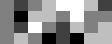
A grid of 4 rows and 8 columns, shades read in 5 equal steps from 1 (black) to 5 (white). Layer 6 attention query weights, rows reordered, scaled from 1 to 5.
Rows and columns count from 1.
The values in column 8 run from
2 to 4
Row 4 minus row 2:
0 3 -1 -3 -1 -4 1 1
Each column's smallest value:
3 1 3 1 2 1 3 2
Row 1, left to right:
3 2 3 4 5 5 4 2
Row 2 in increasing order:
1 3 3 3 3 4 4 5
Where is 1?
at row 2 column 2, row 4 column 4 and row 4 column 6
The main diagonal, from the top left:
3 1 5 1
